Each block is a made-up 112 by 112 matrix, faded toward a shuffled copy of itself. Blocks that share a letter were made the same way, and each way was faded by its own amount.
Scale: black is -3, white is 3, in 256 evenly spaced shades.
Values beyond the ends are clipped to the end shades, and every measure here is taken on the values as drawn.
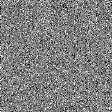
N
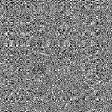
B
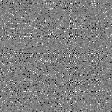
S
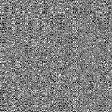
B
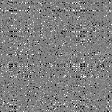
S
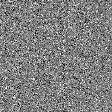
N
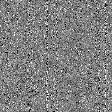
N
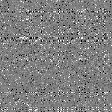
S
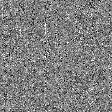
N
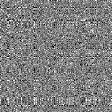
B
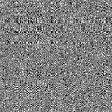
B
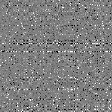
S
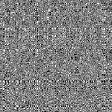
B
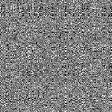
B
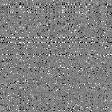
S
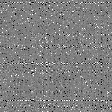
S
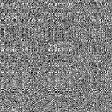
B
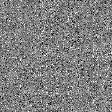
N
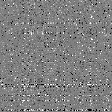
S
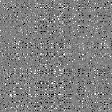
S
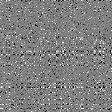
S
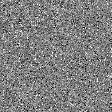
N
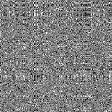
B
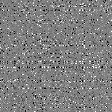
S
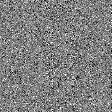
N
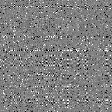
S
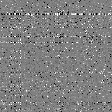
S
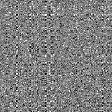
B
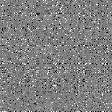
S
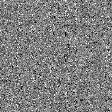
N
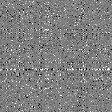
S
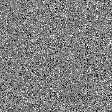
N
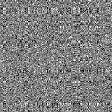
B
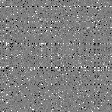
S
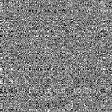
B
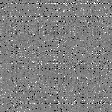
S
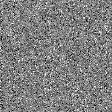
N
